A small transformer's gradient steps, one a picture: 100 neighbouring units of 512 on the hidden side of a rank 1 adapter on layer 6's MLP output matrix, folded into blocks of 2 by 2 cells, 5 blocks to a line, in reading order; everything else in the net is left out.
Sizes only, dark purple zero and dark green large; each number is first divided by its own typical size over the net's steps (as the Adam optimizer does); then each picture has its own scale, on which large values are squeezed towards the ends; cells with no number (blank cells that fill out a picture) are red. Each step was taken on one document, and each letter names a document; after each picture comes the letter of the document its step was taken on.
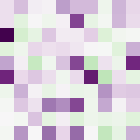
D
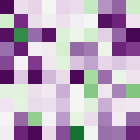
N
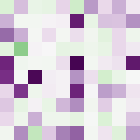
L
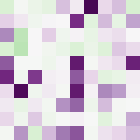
L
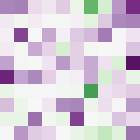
D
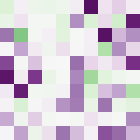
D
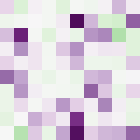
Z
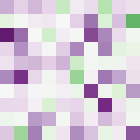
Z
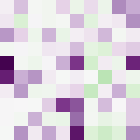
D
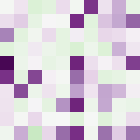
L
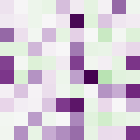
D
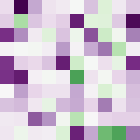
Z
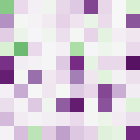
L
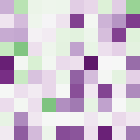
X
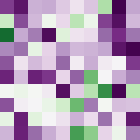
X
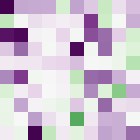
Z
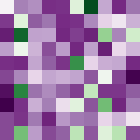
X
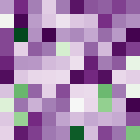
N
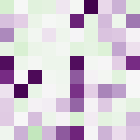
L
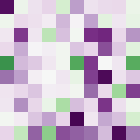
Z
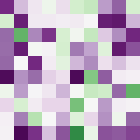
N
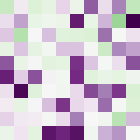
D
